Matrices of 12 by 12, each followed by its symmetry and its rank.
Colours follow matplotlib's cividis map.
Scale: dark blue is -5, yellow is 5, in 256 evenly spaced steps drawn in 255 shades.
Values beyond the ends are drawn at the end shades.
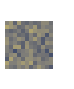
neither, full rank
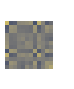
symmetric, rank two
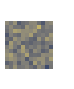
neither, full rank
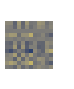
neither, rank two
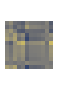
antisymmetric, rank two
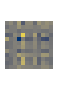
antisymmetric, rank two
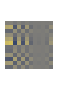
neither, rank one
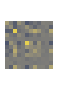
symmetric, rank two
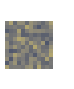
neither, full rank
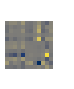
antisymmetric, rank two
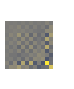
symmetric, rank two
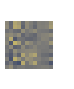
neither, rank two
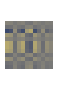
neither, rank one
